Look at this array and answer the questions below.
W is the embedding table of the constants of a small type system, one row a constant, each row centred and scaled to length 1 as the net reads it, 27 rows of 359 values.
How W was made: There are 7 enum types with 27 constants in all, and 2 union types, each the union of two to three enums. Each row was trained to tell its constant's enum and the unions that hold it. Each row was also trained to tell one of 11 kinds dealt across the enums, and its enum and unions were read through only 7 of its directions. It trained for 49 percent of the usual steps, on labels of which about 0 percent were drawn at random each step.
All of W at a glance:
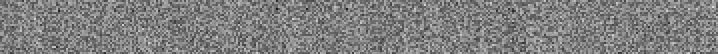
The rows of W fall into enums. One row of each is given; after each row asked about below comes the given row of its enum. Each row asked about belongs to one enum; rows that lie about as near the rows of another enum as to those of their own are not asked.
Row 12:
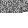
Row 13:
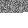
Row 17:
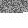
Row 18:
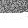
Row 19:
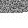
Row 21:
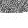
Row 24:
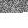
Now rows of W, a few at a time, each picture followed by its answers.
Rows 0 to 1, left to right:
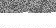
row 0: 17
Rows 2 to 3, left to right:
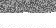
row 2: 13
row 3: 24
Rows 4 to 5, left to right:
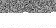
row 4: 18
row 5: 17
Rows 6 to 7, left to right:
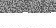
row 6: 18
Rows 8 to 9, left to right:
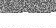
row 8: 24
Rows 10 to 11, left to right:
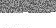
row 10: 19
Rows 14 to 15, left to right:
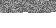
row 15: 13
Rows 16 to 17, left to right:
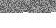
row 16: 24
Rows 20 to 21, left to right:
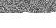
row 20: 18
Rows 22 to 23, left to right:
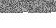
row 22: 17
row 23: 13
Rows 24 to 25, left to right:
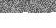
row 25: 21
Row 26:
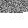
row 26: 17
